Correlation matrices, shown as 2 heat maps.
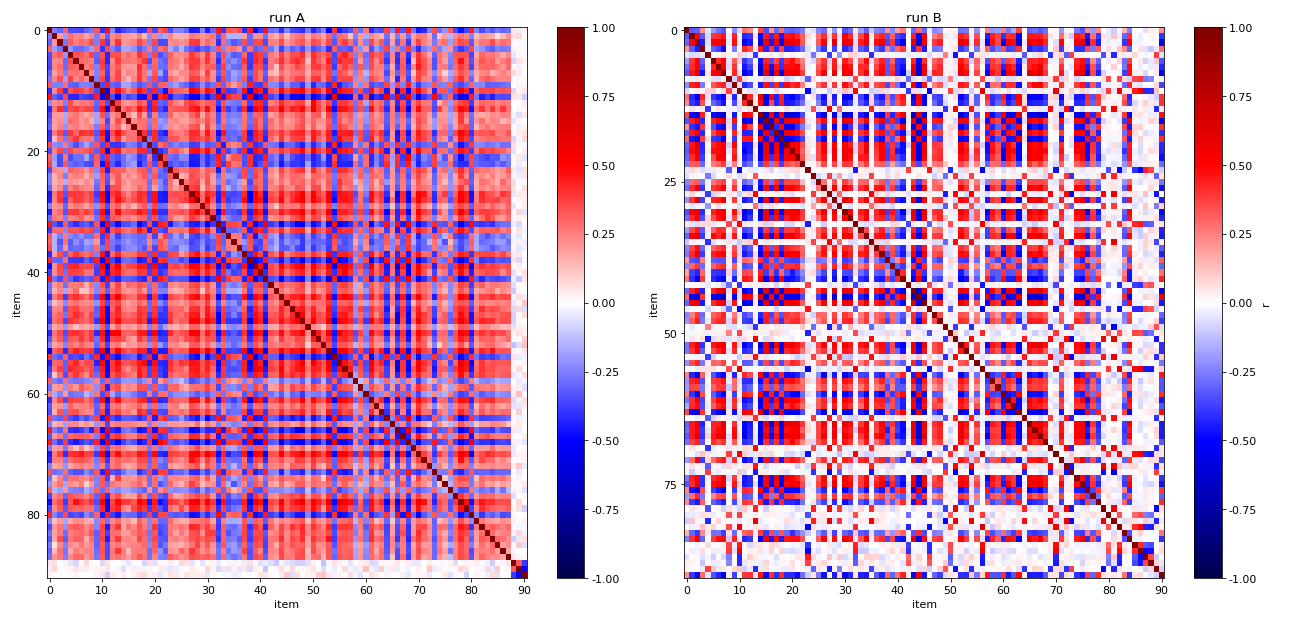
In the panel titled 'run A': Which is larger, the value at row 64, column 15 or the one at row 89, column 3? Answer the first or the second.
the second
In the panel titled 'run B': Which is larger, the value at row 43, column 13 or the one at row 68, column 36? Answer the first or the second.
the second
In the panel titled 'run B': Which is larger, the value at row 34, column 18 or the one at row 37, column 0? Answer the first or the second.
the second
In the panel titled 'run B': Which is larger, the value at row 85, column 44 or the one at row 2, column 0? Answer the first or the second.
the first
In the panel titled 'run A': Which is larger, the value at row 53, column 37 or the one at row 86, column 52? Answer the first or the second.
the first
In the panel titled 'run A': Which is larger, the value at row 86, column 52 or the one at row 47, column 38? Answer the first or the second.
the first
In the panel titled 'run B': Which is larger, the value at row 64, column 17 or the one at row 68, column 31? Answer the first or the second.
the second
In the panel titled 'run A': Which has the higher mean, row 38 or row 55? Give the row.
55
